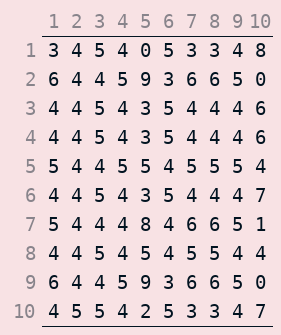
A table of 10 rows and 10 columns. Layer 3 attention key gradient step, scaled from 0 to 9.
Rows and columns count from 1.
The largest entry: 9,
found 2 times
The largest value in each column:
6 5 5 5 9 5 6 6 5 8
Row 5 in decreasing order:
5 5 5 5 5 5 4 4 4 4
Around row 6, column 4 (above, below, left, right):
5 4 5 3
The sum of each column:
45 41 46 43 47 43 46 46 44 43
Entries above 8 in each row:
0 1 0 0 0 0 0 0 1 0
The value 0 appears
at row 1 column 5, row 2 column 10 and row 9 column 10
